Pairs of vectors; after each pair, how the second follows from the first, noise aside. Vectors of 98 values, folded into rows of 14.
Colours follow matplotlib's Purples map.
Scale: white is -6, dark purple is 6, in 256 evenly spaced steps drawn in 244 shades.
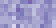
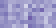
wrapped around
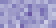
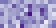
scaled up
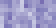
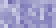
wrapped around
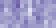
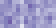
wrapped around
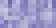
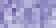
wrapped around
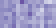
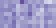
copied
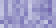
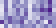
scaled up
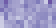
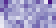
scaled up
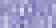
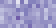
wrapped around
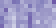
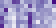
scaled up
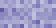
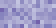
copied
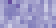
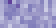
copied
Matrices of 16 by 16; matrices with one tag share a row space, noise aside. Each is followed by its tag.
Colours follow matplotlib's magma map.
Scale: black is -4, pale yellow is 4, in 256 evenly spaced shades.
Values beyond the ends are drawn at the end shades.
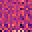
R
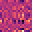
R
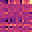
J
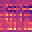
J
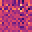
R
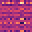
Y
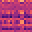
Y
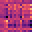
J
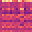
Y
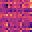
J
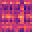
Y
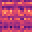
Y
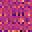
R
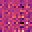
R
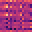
J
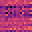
J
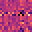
R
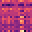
Y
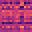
Y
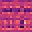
Y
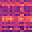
Y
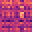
Y
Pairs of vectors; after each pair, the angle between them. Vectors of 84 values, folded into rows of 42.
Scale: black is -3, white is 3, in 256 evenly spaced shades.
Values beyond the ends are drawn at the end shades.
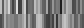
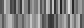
partly aligned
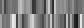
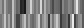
orthogonal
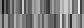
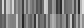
partly opposed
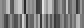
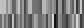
partly aligned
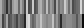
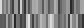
partly aligned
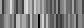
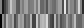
partly aligned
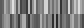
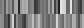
partly opposed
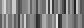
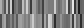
orthogonal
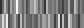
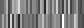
partly aligned
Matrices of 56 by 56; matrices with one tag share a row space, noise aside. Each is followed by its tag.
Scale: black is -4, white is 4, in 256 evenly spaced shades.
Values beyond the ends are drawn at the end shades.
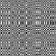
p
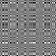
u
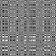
u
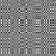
p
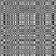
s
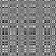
u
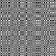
p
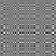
s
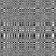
s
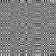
p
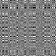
u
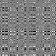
u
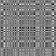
s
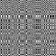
p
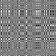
p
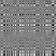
s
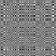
s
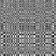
s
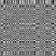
s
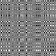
p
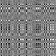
p
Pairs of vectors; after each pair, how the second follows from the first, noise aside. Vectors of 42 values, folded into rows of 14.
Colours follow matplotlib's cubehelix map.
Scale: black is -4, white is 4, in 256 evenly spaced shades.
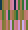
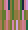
shuffled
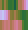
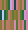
sign-scrambled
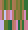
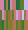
reversed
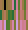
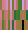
reversed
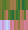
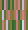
shuffled
